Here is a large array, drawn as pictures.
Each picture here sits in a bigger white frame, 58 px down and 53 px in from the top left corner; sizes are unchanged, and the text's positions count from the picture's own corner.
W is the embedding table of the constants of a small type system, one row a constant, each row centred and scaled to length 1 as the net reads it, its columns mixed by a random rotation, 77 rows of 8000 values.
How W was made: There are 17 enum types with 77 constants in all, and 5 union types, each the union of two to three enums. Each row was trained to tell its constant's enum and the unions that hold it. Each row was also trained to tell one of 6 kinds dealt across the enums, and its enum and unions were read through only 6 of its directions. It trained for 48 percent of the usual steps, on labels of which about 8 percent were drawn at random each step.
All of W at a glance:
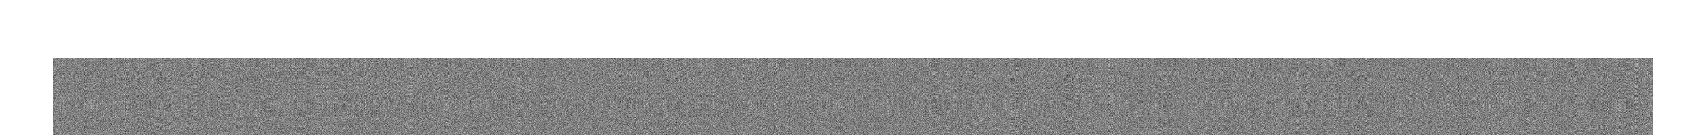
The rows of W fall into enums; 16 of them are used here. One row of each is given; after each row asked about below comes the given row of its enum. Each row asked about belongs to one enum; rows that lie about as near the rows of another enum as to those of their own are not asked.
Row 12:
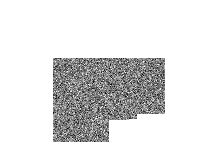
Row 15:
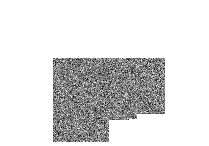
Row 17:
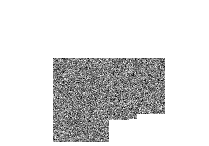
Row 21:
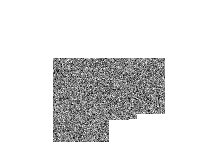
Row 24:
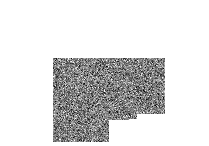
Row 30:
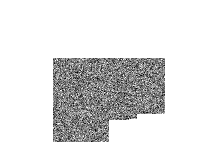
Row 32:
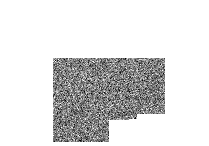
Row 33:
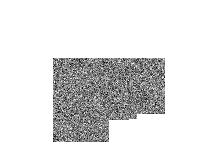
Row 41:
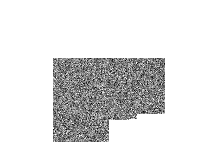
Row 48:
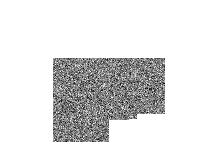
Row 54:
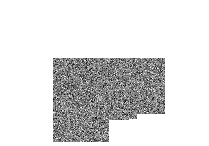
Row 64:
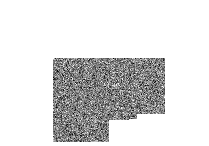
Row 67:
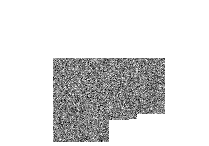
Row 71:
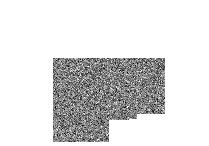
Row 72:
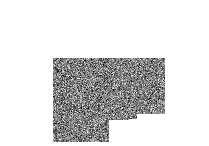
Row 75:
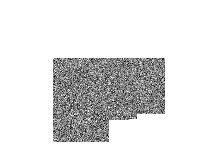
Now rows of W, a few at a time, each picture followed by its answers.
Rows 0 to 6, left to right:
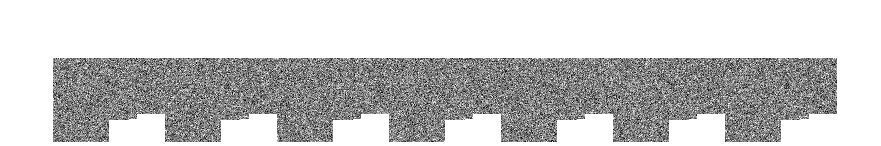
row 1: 41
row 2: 72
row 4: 21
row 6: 41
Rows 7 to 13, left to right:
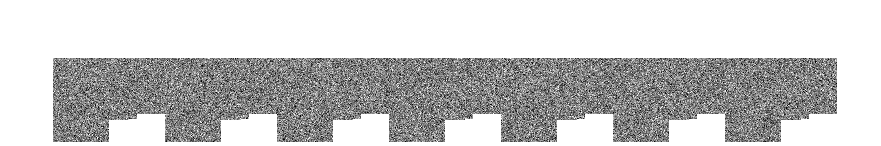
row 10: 15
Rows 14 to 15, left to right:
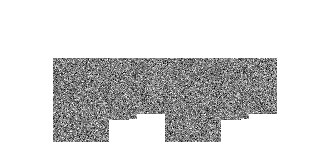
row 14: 54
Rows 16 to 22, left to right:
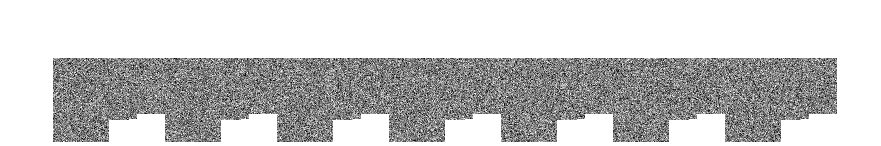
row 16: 54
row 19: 17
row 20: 72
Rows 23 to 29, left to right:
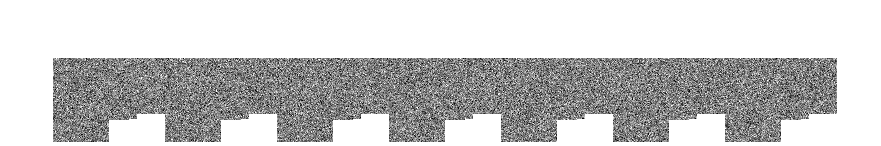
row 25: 72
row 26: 15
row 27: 17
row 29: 17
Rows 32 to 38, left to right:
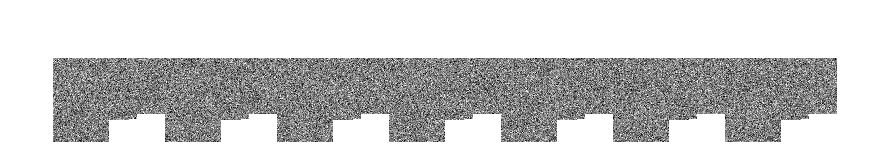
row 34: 15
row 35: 32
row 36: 71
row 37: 64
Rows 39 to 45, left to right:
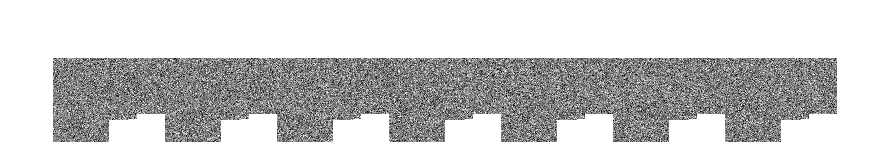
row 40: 17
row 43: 71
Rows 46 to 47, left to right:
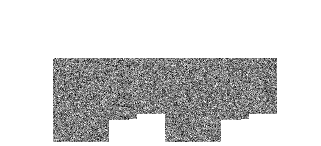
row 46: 64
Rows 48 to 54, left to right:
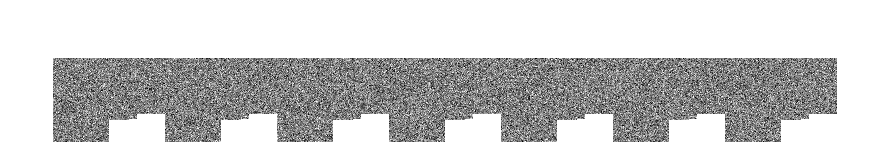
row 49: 41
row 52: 71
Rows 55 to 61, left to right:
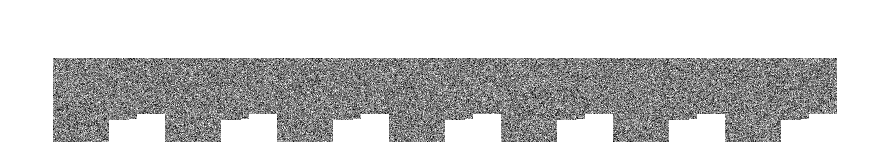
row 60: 15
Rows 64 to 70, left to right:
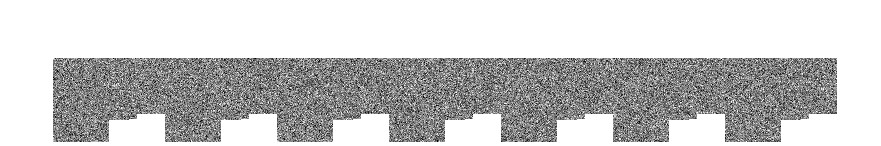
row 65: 71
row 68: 33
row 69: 24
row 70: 54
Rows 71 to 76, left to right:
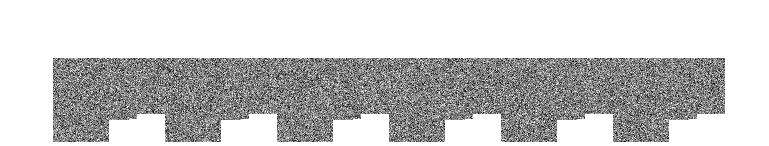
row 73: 64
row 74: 41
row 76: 32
